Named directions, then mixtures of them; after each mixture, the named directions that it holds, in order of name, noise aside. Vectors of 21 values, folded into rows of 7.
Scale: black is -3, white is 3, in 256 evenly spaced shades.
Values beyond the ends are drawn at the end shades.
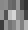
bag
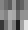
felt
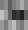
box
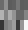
bag, box, felt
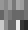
felt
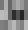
box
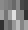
bag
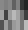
bag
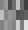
bag, box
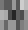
bag, box, felt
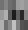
bag, box, felt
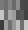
bag, box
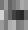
box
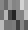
bag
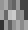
bag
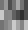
bag, box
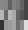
bag, box, felt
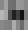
box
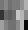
bag, box, felt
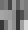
box, felt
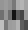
bag, box, felt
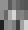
bag, felt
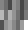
bag, box, felt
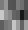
bag, box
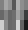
felt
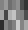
bag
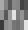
bag, felt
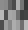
bag, box
